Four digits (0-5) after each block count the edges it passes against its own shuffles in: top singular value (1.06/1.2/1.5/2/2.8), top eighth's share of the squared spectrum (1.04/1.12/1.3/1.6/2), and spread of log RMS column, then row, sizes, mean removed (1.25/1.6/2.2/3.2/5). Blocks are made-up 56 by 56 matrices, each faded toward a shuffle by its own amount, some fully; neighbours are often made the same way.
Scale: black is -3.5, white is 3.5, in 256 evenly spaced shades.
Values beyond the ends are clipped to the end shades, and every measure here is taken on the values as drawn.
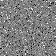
0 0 0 0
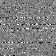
2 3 0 3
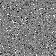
0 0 0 0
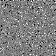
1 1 0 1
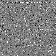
1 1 0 2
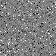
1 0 0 0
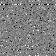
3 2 0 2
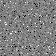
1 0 0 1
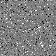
0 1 0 1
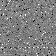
1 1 0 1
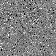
1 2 0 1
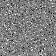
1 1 0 0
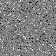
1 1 0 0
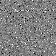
1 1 0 0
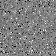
1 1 0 1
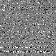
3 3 0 3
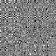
4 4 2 2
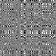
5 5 3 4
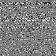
2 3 0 3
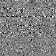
2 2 0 3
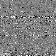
2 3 0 3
